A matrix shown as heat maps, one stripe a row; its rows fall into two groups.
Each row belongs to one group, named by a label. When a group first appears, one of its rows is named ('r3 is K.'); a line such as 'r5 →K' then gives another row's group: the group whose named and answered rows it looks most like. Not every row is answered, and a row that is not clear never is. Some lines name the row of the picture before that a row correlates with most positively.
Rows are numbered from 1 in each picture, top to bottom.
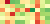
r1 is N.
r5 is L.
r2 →L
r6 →L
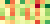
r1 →L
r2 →L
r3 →L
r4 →L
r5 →N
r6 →L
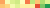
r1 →N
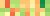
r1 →N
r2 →N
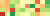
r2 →N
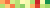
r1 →N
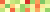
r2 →L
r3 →L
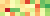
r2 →N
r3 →N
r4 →L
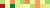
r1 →L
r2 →N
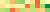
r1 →L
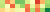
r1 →L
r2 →L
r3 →N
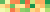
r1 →L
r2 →N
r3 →L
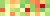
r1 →L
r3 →N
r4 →L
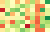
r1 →N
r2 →L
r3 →N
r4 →L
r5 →N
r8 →L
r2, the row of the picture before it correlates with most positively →2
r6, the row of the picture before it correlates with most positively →4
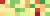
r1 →N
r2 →N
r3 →L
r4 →L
